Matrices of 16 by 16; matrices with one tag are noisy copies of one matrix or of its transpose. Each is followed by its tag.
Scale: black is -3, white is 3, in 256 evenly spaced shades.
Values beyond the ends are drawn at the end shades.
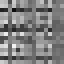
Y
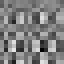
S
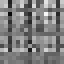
Y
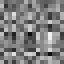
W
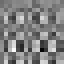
S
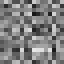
W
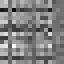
Y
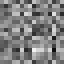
W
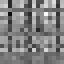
Y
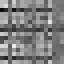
Y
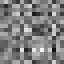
W
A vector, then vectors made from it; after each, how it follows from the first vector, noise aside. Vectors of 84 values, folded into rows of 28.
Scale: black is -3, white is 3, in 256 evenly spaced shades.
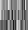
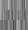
shrunk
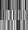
negated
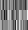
wrapped around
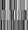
wrapped around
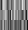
wrapped around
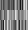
wrapped around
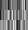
negated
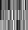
negated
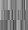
shrunk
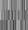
shrunk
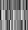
wrapped around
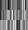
negated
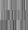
shrunk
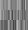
shrunk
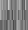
shrunk
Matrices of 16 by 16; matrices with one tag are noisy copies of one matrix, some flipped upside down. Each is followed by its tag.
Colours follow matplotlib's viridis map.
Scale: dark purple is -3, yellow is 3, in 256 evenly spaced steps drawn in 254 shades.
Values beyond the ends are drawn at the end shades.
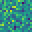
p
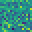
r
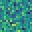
p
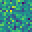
p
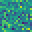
r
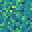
p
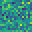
r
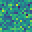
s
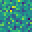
p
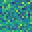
r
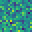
p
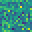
r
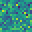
s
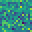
r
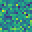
s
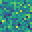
s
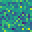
r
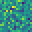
p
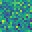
s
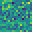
r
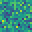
s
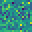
r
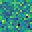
s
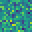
p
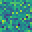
s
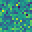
s
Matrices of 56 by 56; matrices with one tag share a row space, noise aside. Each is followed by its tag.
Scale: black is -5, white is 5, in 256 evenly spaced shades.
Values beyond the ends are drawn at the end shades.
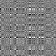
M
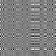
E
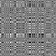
M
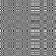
E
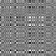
M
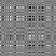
M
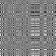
E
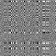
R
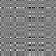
M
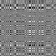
M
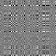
R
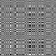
M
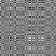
M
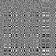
R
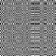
E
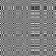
E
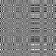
E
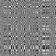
R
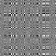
R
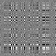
R
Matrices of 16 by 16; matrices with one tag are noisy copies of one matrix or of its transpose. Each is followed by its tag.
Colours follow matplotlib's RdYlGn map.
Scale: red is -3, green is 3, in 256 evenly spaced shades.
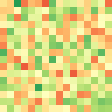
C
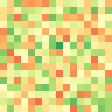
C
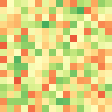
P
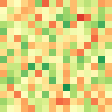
P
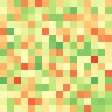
C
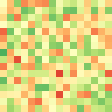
C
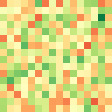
P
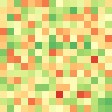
C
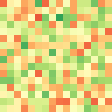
P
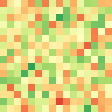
P
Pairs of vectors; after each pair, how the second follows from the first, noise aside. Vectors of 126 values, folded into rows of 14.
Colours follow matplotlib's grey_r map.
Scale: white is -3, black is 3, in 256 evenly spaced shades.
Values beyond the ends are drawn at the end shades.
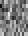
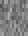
shrunk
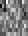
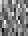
shuffled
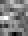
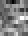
reversed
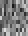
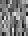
wrapped around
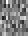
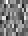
sign-scrambled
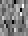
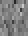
shrunk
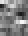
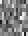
shuffled
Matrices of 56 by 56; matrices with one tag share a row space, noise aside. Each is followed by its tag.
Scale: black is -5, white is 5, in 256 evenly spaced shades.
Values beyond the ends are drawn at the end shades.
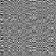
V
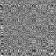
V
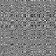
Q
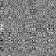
V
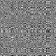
Q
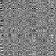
V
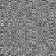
V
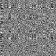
V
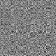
Q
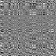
V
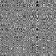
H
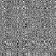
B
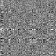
V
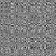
Q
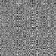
H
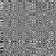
V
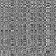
Q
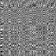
V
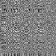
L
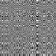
H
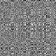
Q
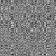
Q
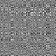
Q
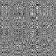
H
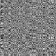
V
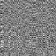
V
